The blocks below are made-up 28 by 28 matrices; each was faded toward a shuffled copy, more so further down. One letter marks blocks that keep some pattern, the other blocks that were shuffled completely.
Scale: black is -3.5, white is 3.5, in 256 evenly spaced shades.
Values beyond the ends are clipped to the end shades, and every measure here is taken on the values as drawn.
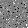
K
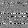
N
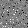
K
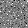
K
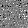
K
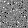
K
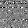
N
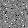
K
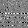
N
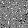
K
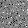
K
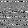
N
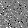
K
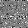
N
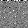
N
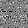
N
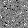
K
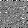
N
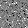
K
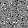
K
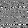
N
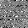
N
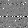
N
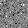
K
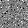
K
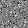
K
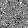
K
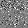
N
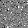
K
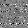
N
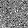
K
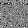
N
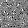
K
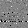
N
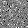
K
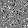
K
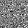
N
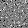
K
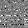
N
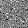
K
